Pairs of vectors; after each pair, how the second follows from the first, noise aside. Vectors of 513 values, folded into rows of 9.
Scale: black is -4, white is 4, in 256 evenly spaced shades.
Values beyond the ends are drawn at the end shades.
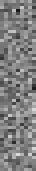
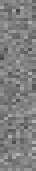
shrunk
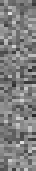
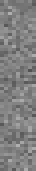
shrunk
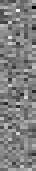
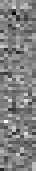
shuffled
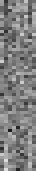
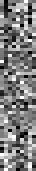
scaled up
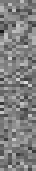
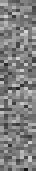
shuffled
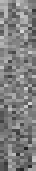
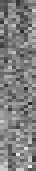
negated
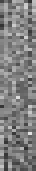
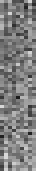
negated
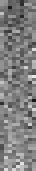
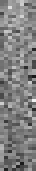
negated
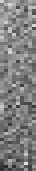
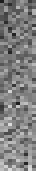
negated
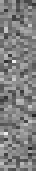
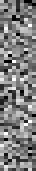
scaled up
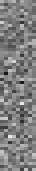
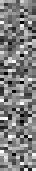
scaled up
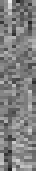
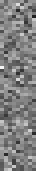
shuffled
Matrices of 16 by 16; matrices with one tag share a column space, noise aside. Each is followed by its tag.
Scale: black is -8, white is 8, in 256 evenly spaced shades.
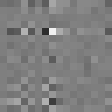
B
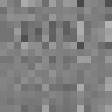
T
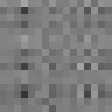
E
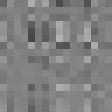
T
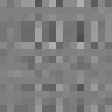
T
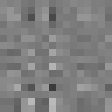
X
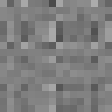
T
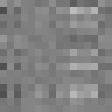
E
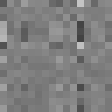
T
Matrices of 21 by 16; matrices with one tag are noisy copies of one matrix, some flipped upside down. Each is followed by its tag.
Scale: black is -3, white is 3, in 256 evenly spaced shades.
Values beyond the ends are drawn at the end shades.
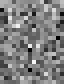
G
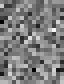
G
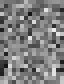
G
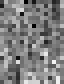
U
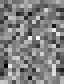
G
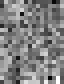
U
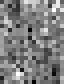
U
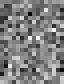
G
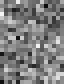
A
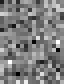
A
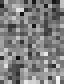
U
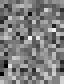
G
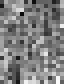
U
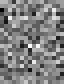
G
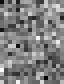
A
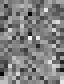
G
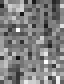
U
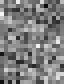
A
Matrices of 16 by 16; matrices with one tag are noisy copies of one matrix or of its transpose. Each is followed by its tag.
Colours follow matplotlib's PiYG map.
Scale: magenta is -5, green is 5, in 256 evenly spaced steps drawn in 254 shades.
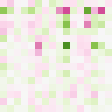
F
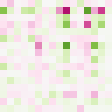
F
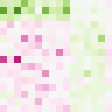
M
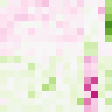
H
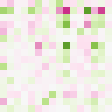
F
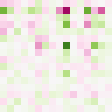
F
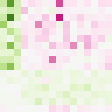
M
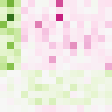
M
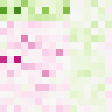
M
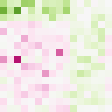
M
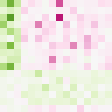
M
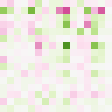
F
